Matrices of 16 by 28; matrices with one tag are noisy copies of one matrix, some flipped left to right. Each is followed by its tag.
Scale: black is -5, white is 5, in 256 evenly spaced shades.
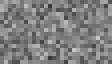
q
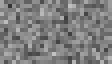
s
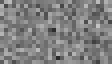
q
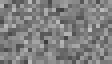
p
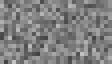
s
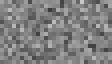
p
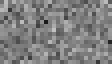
q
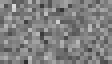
p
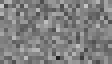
q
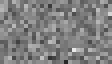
q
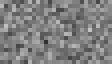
p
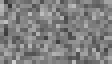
s
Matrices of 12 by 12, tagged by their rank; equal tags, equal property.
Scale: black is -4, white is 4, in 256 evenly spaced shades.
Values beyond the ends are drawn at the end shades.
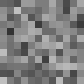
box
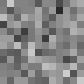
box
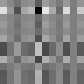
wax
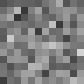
box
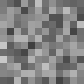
box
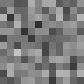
box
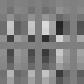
wax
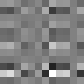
wax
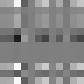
wax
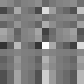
wax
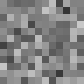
box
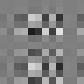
wax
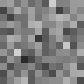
box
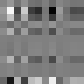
wax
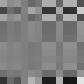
wax
